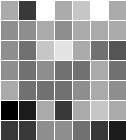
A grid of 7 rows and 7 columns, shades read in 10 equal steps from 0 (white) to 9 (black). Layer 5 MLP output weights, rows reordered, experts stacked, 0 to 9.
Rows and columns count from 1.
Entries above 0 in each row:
5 7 7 7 7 7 7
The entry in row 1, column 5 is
2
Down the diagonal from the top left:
3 4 2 5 4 2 8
